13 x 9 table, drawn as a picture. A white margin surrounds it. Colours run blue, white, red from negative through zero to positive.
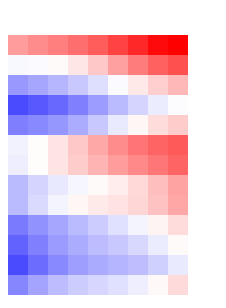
Calmest part: bottom middle. Ninth with the lowest average: bottom left. Grain: streaks across. Slope: up to the top right. Lone odd cells: none.
